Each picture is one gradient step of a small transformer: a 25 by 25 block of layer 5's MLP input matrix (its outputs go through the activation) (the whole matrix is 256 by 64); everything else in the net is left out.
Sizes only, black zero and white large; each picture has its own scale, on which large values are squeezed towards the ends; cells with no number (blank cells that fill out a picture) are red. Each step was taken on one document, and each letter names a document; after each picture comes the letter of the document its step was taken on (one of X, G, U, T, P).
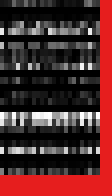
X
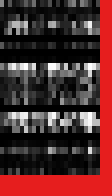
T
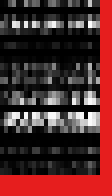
T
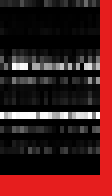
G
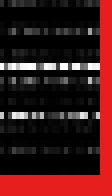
G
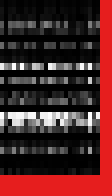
X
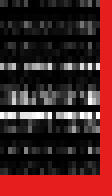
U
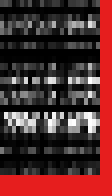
T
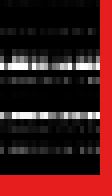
G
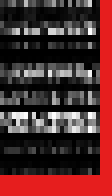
T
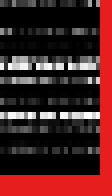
G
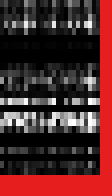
T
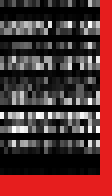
U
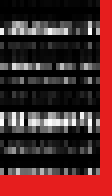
X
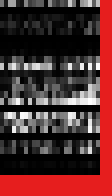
U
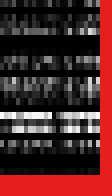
U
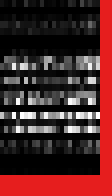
U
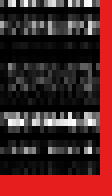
T
